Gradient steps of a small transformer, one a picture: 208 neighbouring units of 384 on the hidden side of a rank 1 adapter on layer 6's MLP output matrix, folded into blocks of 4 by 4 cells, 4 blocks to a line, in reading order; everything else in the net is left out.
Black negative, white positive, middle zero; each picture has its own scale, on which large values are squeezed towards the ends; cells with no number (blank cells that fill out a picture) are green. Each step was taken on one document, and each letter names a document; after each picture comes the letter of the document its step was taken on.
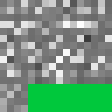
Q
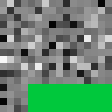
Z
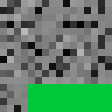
Z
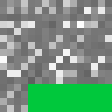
Q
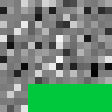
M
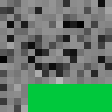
Z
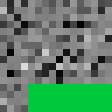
Q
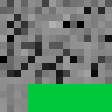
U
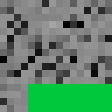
U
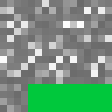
M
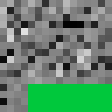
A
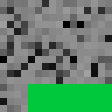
U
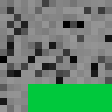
U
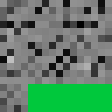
A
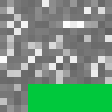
M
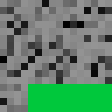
M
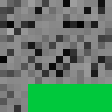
A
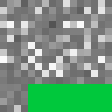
A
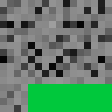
A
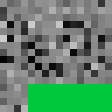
A
